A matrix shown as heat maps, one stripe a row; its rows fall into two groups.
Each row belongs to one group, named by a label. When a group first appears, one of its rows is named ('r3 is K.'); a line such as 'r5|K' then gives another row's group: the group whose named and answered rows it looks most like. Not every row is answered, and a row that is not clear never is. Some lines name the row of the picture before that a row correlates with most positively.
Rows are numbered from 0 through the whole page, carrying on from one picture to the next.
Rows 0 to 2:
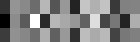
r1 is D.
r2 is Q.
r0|Q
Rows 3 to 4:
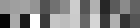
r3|D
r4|D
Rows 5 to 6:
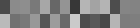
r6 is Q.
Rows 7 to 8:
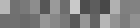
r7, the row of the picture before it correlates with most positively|6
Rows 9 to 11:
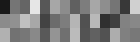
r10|D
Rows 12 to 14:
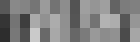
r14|D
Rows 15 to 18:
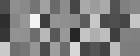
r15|Q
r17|Q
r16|D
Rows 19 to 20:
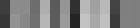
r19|Q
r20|Q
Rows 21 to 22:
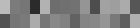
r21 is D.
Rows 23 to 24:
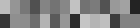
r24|Q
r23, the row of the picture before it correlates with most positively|21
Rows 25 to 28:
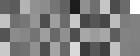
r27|Q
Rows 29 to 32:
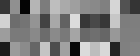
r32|Q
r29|D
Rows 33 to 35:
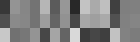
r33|Q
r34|Q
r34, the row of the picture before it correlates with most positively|32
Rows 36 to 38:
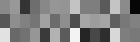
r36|D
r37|Q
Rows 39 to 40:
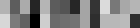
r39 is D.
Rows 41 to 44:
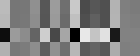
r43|Q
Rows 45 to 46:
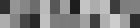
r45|Q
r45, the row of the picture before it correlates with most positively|43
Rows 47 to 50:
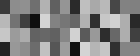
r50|Q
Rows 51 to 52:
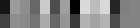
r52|Q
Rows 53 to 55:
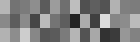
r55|D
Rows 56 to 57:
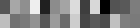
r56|D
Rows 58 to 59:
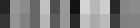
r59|Q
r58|Q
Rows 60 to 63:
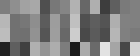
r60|D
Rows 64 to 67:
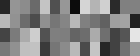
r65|D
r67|D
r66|D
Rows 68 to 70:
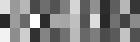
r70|D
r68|D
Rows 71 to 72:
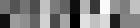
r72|Q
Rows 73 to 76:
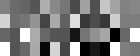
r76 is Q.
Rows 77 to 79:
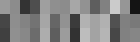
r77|D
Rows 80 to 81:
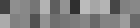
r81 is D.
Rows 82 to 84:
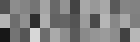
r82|Q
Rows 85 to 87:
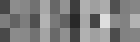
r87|Q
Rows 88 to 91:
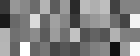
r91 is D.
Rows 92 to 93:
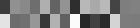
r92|Q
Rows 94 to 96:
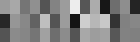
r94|D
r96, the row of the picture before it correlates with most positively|92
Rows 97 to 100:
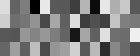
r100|D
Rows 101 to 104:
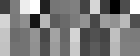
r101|D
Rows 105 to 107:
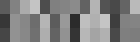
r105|D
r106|Q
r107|Q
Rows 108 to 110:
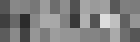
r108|Q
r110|D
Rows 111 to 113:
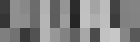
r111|Q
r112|Q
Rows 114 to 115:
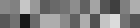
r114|D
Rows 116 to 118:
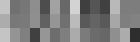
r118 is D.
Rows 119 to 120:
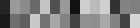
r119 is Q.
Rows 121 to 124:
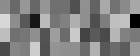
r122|D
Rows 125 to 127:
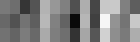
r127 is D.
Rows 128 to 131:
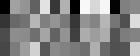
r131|D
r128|Q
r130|Q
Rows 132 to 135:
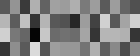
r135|D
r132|D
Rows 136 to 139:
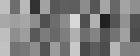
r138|D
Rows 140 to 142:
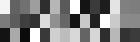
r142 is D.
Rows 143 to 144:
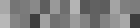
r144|D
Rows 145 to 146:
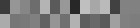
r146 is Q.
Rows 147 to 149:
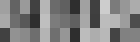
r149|Q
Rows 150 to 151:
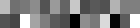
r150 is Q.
